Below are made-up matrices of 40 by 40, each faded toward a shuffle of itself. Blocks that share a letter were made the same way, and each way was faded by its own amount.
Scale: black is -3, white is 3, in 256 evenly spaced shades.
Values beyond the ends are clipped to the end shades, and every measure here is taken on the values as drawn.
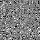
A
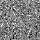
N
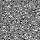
A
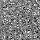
N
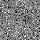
A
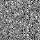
N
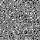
A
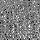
A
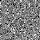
N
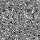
A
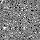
A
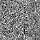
N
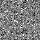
N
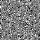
N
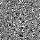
N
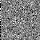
N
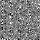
N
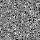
N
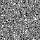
N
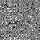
A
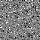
A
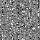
N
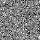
N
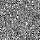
N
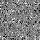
A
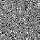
A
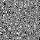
N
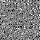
A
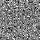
N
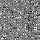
A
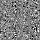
N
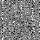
N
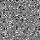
A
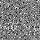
A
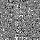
A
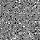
A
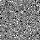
A
